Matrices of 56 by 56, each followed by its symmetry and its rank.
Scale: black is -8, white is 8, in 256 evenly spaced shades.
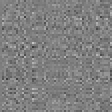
neither, rank five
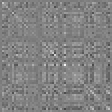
symmetric, rank five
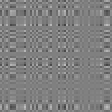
symmetric, rank one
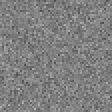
antisymmetric, full rank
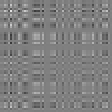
symmetric, rank one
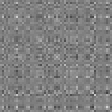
symmetric, rank three
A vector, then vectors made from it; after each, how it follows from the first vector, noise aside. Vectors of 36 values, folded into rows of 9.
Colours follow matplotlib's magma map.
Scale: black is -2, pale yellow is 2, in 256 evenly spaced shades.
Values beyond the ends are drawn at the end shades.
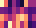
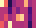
partly zeroed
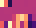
partly zeroed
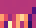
partly zeroed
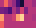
partly zeroed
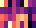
copied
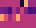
partly zeroed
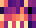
copied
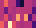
partly zeroed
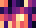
copied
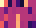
partly zeroed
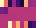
partly zeroed
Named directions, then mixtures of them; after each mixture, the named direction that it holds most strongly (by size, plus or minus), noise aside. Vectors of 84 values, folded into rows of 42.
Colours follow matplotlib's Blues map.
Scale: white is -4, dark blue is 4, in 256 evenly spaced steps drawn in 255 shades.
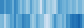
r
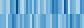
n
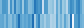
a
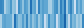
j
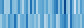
j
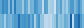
a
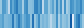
a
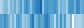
r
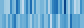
n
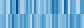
n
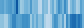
r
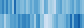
r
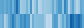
r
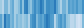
r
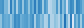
a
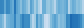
r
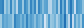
j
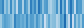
j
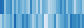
r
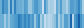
a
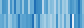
a
